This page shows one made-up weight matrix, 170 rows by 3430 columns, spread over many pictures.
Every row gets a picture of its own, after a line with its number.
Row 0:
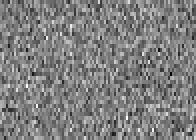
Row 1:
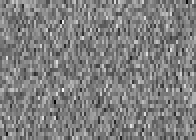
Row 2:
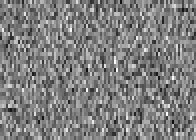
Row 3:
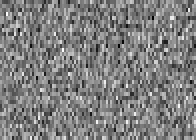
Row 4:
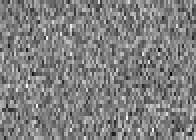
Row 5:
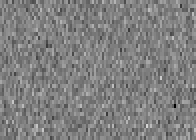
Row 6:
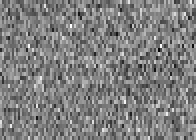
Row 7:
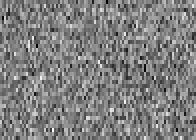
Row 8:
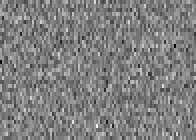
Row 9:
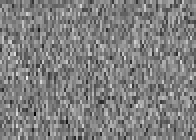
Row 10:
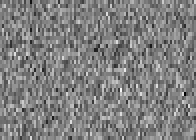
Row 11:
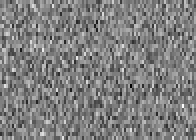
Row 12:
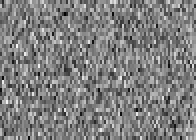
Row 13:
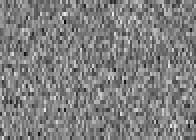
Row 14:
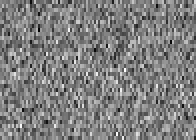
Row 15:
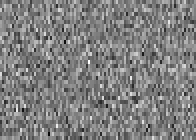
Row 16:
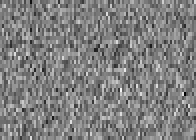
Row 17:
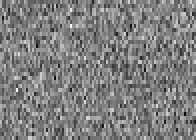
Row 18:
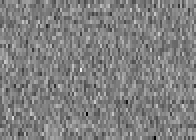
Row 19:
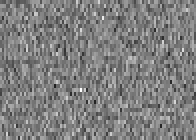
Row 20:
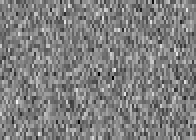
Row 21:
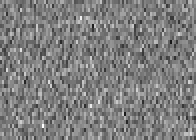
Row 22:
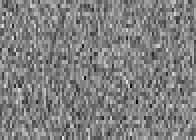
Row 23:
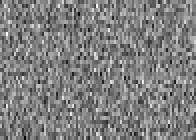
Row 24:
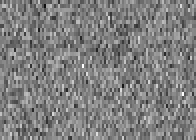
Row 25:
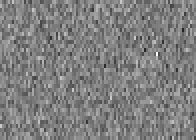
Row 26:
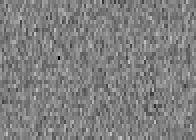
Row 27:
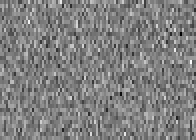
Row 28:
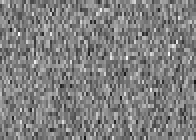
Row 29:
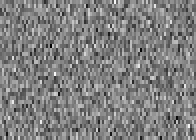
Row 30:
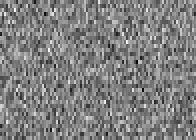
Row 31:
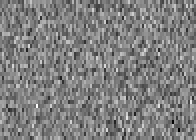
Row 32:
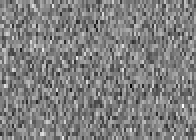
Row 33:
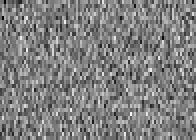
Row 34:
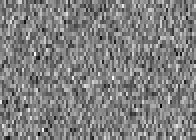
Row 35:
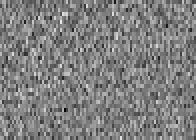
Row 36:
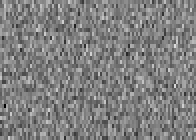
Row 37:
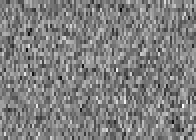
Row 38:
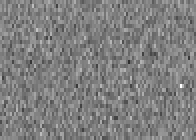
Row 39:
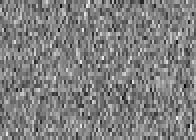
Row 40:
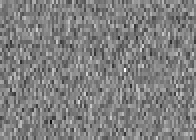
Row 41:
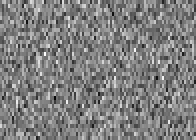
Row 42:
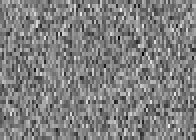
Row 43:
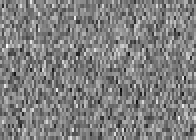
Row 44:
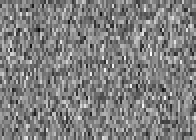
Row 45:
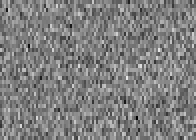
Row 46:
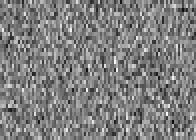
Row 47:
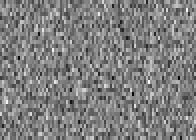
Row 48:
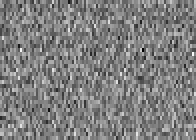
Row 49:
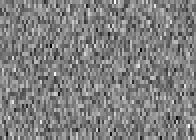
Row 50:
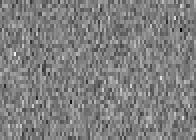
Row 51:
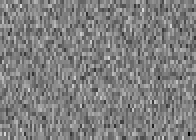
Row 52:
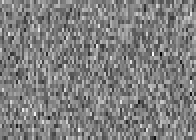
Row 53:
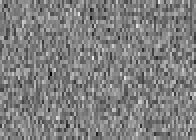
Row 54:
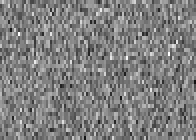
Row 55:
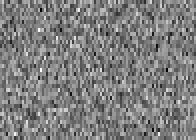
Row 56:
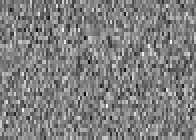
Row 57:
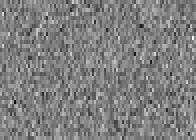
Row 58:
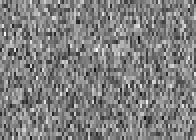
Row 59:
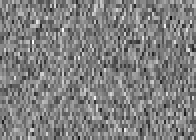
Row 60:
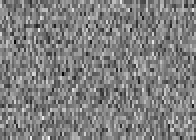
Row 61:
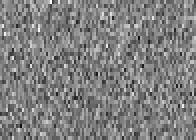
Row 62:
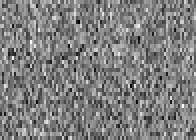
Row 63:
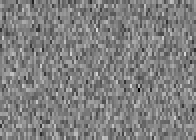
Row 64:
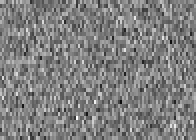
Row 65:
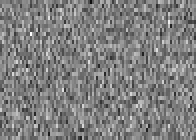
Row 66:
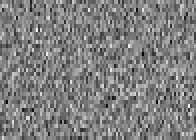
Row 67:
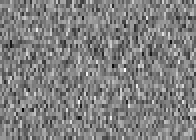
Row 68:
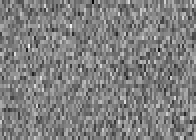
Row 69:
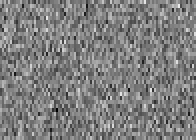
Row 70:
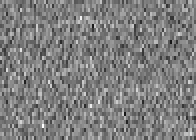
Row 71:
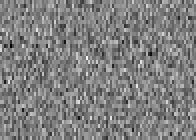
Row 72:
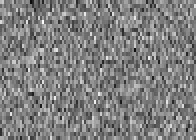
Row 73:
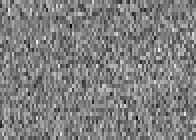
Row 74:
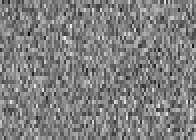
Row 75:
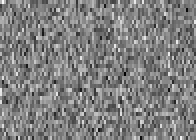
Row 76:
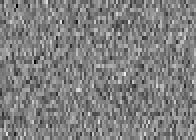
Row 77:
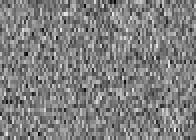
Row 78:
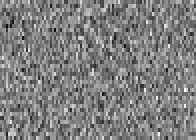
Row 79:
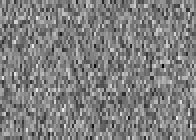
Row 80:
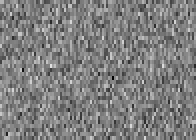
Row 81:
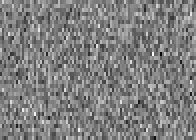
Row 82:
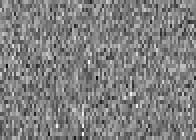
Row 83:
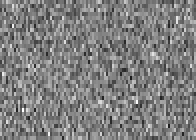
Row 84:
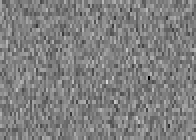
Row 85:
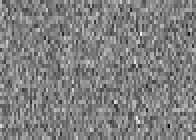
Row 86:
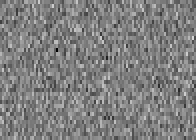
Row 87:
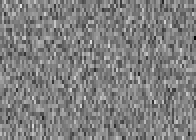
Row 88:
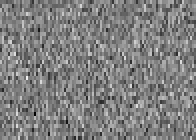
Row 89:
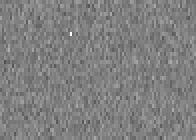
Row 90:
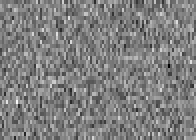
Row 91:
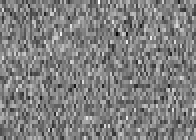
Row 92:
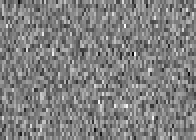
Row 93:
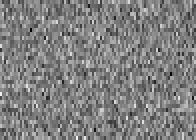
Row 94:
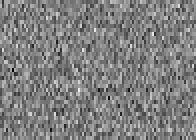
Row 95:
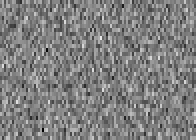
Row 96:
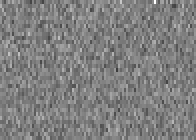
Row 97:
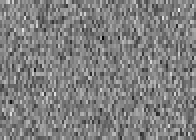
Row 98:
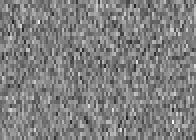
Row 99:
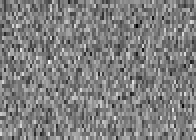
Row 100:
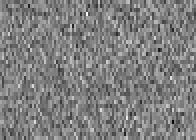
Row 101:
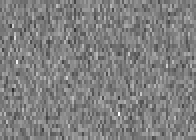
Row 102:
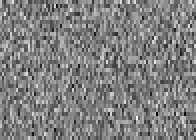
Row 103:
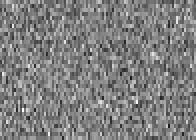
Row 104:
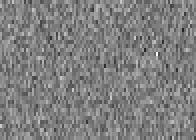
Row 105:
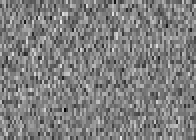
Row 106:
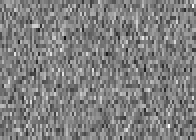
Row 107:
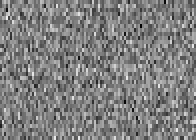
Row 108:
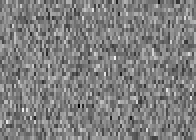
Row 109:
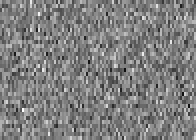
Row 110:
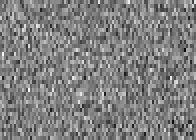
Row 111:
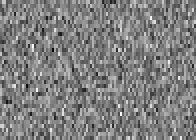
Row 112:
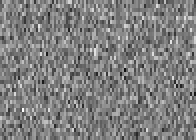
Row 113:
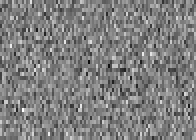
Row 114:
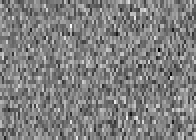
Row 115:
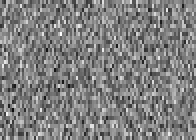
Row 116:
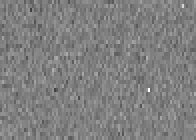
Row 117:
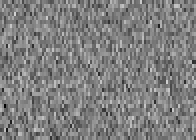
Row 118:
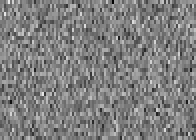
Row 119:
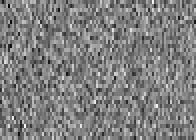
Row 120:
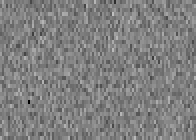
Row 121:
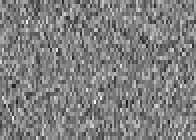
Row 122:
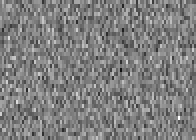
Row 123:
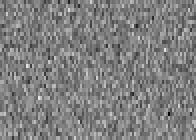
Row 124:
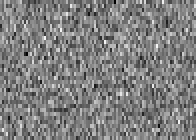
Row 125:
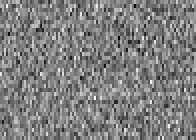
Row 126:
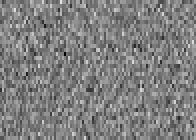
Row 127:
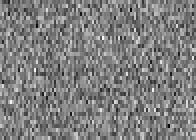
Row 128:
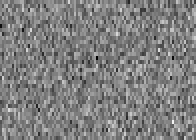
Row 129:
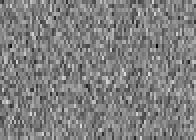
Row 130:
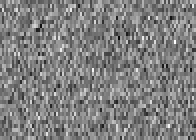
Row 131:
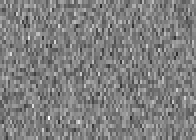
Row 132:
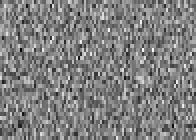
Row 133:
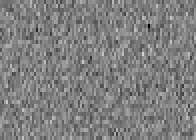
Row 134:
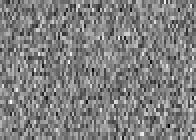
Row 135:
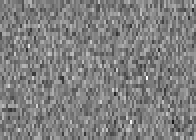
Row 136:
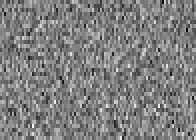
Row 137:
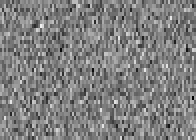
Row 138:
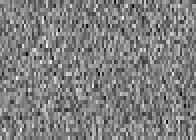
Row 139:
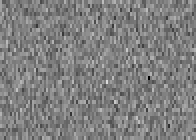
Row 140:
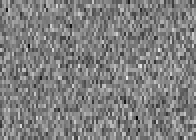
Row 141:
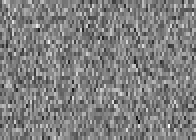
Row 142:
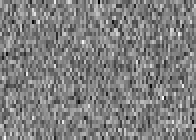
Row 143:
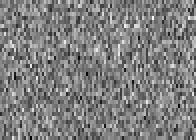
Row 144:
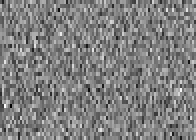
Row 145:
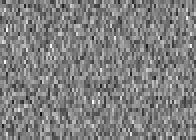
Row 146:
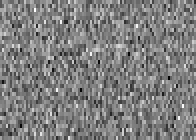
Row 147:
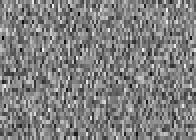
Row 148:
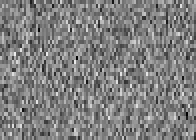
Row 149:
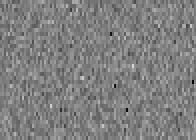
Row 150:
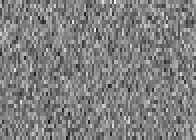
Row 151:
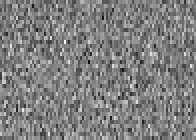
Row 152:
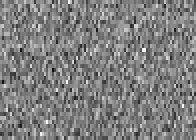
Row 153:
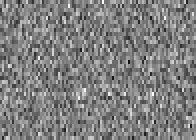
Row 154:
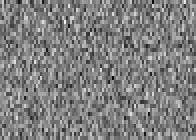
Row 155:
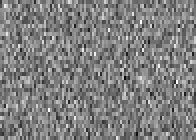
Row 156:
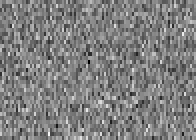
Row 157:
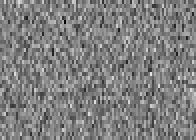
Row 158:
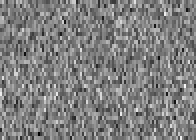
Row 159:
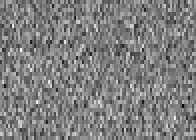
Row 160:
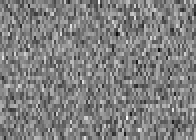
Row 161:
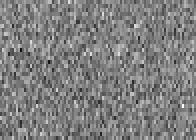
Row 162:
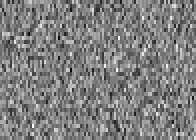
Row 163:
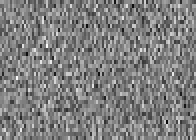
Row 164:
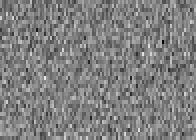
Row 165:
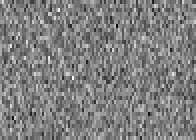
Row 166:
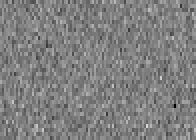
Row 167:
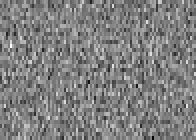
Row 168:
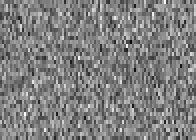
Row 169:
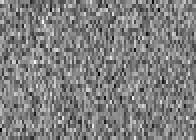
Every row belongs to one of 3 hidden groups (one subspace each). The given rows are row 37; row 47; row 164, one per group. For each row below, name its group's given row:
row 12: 47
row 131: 47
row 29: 47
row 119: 47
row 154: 47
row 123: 164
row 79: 47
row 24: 164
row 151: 164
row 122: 47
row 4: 37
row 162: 37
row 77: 47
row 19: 47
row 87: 37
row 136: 37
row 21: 164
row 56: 164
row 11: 164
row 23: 164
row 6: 37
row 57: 37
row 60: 37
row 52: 164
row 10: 164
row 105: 47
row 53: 164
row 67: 164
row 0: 37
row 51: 37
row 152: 164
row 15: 164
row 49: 47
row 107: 37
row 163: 47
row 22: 164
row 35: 47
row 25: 37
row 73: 37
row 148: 164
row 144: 47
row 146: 164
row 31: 37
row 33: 47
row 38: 164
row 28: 47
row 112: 164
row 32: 164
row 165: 47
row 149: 37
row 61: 164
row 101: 164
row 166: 47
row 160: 37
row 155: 164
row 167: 164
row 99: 164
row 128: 37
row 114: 37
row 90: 47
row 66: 164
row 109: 164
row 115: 47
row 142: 37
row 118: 37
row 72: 47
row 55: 47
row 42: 37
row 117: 47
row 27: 47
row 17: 37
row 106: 37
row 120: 47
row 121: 47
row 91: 37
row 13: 47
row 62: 164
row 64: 47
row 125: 37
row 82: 164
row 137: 37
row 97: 37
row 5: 47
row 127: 37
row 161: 164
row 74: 37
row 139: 37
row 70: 164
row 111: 47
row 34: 47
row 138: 47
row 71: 164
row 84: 37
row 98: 37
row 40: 164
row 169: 47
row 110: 37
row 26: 47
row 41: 47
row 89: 47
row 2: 37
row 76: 47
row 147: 164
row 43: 164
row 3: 164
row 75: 47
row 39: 47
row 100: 37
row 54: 47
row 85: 37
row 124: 47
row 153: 47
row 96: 37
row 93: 37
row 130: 37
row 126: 47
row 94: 47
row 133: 164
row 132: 164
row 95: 47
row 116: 164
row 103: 164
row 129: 47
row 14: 164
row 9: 164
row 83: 164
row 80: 47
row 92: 47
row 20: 47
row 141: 37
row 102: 37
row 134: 37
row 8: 47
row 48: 164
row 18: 47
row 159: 164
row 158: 47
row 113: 164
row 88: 164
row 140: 37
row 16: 164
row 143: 164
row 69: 47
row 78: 47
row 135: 37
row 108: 164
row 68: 37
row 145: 47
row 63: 164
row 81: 164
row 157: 47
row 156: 164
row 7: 37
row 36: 164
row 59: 37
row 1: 47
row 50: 164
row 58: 164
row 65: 164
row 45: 37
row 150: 47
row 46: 37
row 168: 37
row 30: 37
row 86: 47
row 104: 37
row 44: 164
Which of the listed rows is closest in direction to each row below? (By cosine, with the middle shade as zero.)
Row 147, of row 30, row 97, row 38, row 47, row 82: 38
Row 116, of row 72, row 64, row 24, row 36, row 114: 24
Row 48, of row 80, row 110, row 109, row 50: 50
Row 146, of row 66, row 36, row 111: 36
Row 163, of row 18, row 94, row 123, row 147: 94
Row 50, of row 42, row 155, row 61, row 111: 155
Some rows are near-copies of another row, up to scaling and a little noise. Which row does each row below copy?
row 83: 103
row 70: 21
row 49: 29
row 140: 45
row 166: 5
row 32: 11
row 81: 52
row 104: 25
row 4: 0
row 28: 54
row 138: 163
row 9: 88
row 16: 10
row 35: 105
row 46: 2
